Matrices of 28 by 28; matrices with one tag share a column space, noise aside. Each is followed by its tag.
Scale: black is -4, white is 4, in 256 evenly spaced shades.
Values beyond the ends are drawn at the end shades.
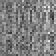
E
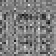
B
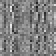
E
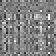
B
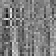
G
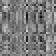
E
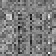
B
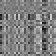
B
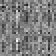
E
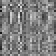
E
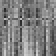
G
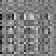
B
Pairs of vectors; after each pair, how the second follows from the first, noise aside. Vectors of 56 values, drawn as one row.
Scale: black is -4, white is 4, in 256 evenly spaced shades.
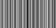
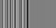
partly zeroed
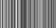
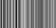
negated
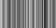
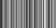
negated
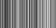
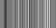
partly zeroed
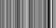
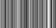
negated
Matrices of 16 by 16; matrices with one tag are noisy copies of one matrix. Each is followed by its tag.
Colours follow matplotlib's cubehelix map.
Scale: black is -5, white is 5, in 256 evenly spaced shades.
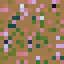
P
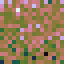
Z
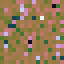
P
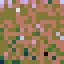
Z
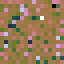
P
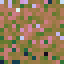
Z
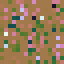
P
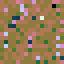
P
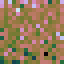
Z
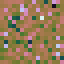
P
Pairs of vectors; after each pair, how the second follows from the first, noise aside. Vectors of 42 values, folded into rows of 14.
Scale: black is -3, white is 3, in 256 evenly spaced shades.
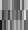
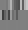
partly zeroed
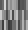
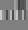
partly zeroed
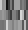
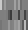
partly zeroed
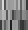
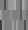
partly zeroed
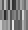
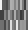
wrapped around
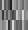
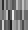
wrapped around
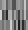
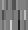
partly zeroed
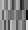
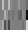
partly zeroed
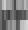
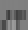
partly zeroed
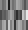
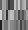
wrapped around
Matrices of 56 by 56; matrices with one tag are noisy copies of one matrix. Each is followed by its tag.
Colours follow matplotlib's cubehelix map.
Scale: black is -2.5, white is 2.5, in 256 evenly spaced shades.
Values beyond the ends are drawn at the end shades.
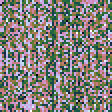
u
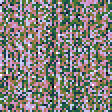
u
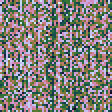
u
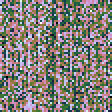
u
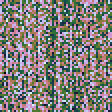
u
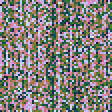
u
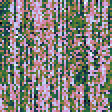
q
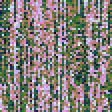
q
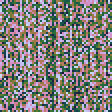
u
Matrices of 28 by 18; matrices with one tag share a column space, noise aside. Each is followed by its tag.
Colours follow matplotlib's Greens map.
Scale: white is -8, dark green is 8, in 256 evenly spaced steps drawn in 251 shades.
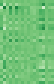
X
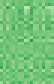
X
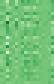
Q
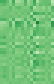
Q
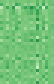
X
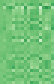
X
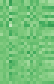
Q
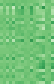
X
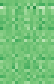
X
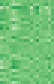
X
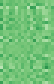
X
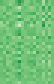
Q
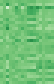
X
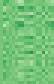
Q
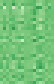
X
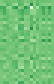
X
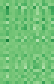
X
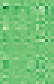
X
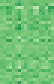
X
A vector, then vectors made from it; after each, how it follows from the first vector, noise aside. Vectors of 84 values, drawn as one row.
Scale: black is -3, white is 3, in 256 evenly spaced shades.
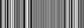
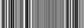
negated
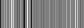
partly zeroed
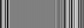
partly zeroed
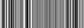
negated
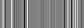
partly zeroed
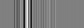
partly zeroed
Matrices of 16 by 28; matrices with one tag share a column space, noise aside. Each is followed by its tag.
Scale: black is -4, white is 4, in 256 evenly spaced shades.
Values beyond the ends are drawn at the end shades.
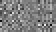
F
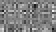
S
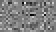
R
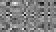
R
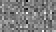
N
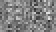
N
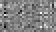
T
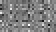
F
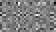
R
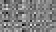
F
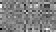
S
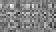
T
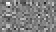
R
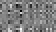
S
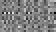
N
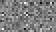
R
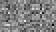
F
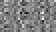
N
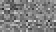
F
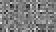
S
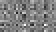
F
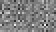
F
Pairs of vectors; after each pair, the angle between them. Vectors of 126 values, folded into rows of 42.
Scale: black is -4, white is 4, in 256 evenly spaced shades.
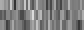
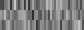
nearly opposite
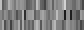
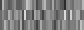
nearly opposite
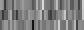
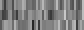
nearly parallel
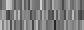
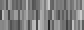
orthogonal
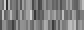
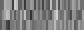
orthogonal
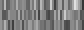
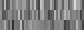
nearly parallel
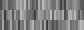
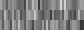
nearly opposite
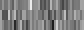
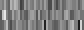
orthogonal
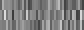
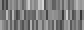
partly opposed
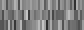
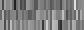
partly opposed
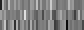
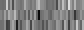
orthogonal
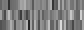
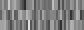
nearly opposite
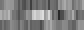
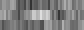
nearly parallel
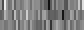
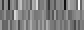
partly aligned
